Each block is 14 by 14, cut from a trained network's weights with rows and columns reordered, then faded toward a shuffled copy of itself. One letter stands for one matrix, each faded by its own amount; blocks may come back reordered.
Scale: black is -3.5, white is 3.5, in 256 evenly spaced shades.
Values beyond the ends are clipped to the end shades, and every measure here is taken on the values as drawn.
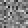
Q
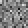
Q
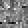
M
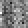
M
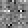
M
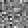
Q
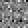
M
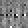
M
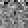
M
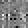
M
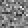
Q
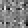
M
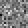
Q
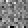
M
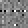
M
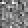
M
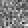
Q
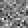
Q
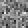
Q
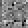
M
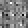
M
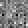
M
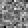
Q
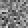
Q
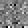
M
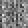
M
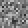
Q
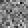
Q
